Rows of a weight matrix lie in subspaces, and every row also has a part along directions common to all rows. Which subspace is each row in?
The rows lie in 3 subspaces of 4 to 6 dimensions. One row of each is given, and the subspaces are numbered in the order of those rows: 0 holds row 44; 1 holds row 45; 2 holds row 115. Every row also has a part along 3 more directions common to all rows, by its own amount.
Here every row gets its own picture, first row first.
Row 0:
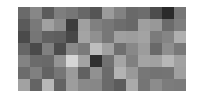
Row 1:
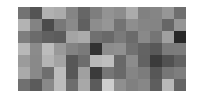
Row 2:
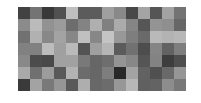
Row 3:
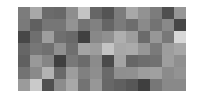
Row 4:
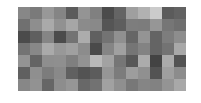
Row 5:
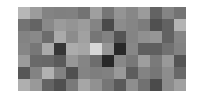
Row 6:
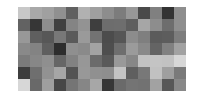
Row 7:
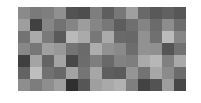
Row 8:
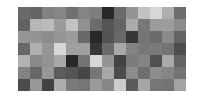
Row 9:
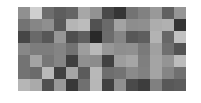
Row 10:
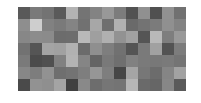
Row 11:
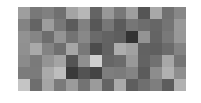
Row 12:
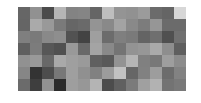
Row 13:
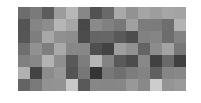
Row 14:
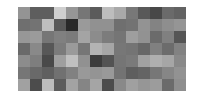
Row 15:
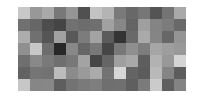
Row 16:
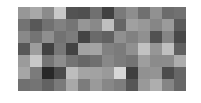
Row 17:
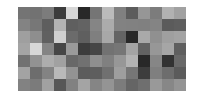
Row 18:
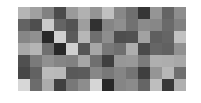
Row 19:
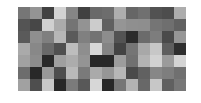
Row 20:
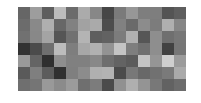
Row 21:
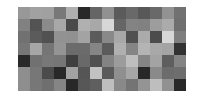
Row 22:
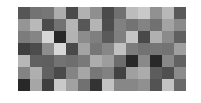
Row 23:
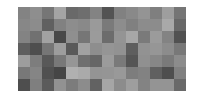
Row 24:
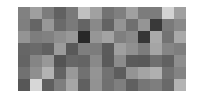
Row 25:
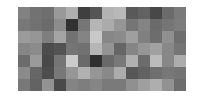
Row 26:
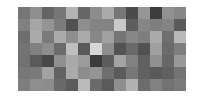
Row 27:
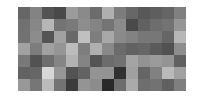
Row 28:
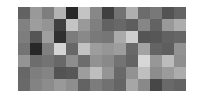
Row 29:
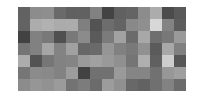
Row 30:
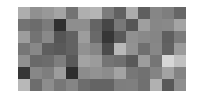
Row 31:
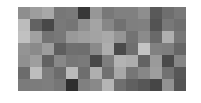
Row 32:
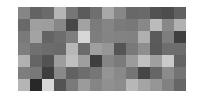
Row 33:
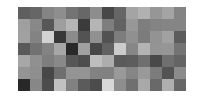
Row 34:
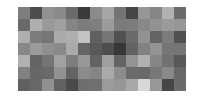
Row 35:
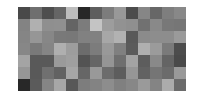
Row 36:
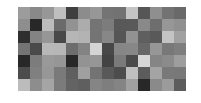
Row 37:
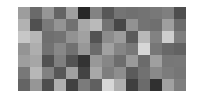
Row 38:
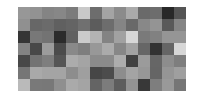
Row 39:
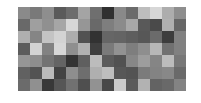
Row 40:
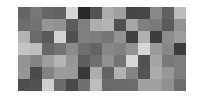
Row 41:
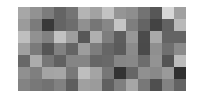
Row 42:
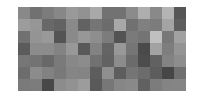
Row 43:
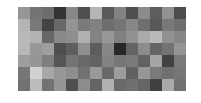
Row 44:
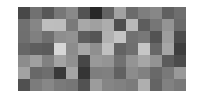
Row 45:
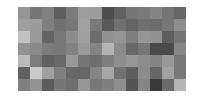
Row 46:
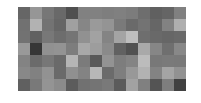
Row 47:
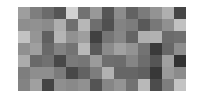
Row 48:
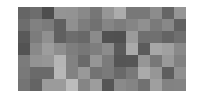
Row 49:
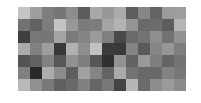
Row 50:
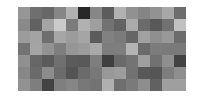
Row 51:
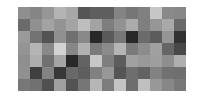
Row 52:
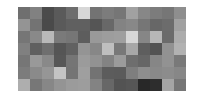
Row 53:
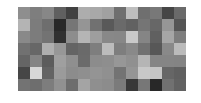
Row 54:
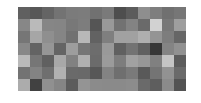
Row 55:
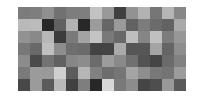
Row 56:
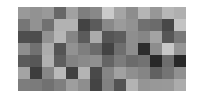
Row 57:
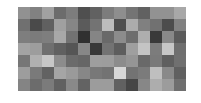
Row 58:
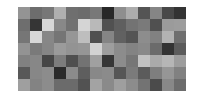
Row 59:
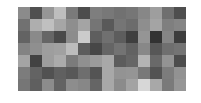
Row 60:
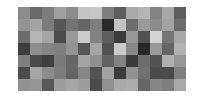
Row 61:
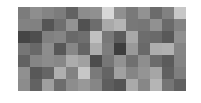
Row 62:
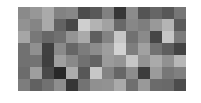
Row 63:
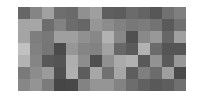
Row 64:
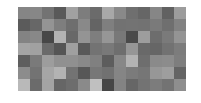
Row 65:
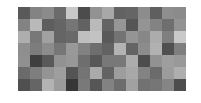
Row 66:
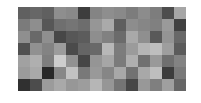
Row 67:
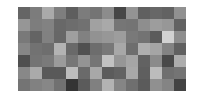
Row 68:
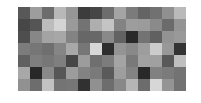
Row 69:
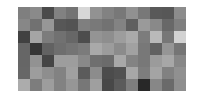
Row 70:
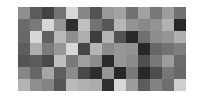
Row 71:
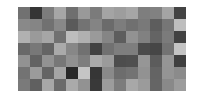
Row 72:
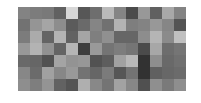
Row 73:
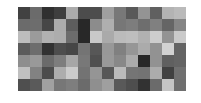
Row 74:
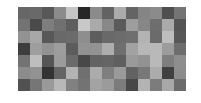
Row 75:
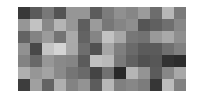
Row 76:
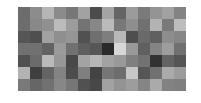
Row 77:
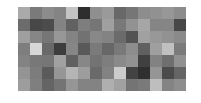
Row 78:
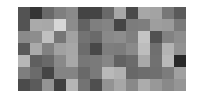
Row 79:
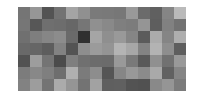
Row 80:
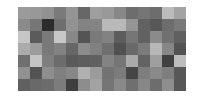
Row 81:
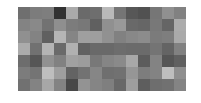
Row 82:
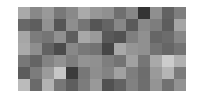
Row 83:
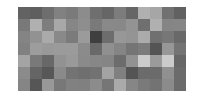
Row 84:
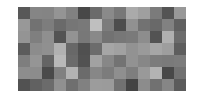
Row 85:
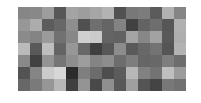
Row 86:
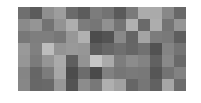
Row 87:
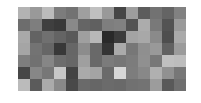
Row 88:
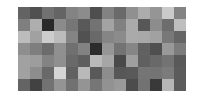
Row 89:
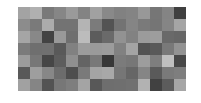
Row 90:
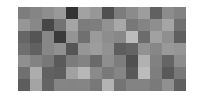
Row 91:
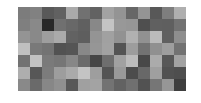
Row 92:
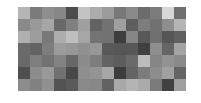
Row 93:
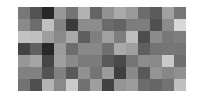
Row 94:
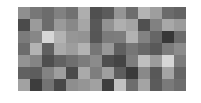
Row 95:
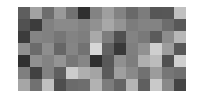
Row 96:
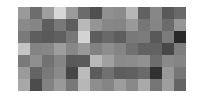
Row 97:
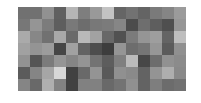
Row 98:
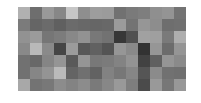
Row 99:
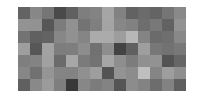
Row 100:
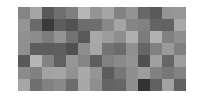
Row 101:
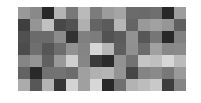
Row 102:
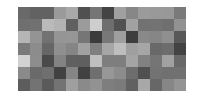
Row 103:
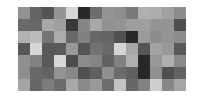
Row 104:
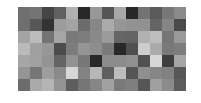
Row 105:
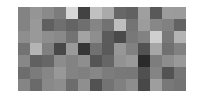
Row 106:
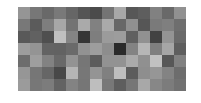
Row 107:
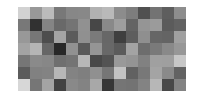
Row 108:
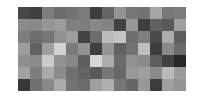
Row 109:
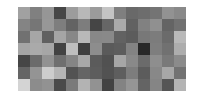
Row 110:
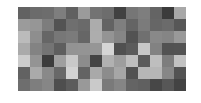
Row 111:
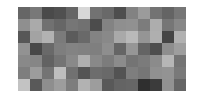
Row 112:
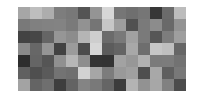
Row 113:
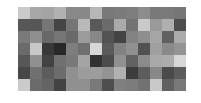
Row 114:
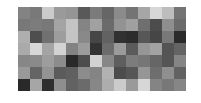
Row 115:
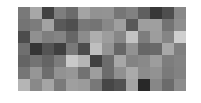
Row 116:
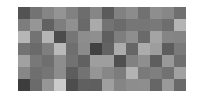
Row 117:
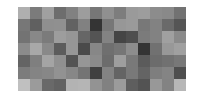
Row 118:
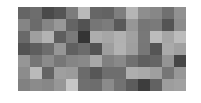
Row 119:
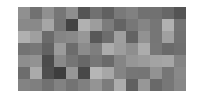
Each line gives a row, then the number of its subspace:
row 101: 1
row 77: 0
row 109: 0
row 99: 0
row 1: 2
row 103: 0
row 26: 0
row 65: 0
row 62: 1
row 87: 0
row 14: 2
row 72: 0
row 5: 1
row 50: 1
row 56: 1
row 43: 1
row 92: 2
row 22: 0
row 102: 1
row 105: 0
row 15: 0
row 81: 0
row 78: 2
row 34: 2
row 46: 0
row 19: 1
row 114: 2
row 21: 1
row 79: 2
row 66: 1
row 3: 2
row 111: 2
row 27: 0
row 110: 1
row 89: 1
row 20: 0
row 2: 0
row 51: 2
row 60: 0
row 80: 2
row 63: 1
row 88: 2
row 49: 1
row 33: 0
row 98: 0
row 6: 0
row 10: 0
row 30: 0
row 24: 2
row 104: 1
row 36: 1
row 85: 0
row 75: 0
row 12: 1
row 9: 2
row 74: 1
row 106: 0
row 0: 2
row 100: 2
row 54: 2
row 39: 2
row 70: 0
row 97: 0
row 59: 2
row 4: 2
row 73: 2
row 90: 0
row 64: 0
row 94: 2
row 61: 1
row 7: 1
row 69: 2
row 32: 2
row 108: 0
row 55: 0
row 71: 2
